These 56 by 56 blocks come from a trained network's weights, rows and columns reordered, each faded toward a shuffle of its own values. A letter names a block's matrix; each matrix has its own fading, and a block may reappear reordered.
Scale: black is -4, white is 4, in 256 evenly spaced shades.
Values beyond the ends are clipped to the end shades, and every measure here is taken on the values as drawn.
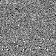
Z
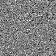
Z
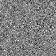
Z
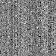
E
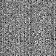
E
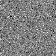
Z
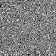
Z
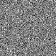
Z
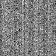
E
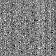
E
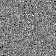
Z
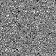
Z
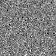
Z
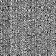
E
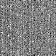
E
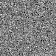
Z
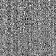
E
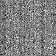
E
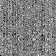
E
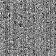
E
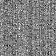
E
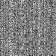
E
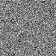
Z
